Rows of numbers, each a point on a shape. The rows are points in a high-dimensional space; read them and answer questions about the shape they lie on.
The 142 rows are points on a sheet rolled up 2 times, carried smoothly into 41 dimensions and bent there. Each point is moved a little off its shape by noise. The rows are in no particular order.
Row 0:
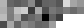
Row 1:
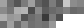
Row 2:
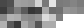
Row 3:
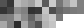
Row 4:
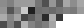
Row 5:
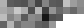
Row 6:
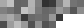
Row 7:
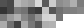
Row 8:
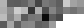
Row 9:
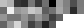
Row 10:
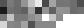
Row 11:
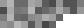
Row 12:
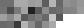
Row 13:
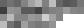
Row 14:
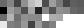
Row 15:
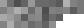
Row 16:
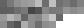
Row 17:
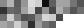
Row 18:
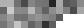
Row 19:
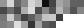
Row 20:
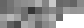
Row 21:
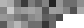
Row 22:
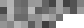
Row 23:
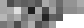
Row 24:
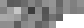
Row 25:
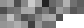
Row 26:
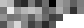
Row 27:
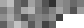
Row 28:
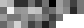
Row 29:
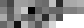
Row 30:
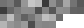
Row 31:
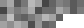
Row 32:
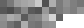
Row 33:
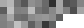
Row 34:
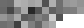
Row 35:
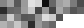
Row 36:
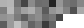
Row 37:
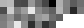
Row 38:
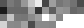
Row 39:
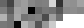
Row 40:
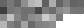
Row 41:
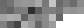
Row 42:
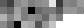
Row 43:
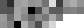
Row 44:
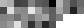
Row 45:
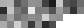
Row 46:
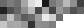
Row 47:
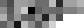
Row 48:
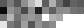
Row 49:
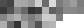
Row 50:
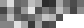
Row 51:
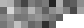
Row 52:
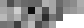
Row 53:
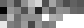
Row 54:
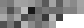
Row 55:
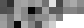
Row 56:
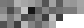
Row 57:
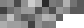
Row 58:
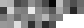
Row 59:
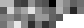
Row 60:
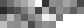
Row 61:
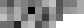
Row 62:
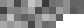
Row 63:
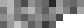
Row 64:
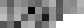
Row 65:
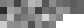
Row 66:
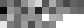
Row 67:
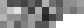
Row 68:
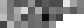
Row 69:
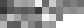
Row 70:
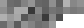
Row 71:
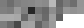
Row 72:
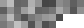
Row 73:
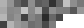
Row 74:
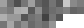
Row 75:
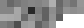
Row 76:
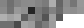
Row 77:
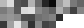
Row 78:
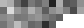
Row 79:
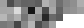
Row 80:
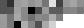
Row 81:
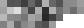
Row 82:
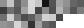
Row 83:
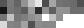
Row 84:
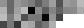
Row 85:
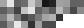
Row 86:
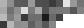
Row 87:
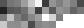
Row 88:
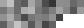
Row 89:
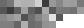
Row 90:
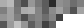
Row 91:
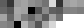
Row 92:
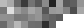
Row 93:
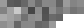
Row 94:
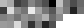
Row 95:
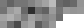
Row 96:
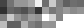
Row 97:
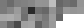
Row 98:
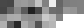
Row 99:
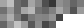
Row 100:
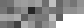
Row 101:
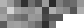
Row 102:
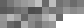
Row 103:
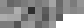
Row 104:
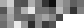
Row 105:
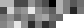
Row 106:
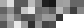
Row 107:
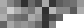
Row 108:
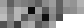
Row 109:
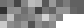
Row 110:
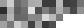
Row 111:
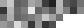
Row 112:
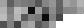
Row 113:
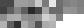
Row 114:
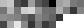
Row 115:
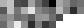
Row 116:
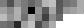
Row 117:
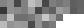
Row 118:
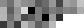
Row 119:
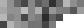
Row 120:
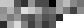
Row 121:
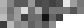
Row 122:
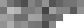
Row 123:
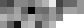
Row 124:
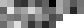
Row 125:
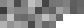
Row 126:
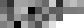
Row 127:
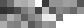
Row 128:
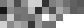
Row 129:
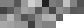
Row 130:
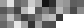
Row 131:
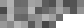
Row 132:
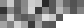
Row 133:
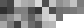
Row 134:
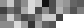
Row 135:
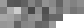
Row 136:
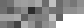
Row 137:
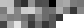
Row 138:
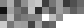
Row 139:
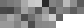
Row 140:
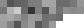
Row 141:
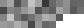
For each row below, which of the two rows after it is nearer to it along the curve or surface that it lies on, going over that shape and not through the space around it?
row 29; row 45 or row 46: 46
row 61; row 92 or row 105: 92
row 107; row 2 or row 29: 29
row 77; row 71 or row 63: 63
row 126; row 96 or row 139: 96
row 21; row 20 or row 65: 65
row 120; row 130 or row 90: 130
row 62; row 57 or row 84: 57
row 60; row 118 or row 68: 118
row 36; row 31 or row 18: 18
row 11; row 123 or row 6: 6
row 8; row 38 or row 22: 22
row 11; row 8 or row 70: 8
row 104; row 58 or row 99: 58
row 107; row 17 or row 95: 95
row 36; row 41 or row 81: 81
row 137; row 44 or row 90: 44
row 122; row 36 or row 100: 100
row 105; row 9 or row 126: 9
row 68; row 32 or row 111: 32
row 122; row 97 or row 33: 97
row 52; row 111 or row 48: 48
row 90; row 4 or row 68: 68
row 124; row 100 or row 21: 21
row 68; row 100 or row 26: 100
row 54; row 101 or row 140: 140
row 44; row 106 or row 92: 106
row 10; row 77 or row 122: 77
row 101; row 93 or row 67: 67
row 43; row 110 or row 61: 61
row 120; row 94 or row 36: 94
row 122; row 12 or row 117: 12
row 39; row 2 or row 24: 2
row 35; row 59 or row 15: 59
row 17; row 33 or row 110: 110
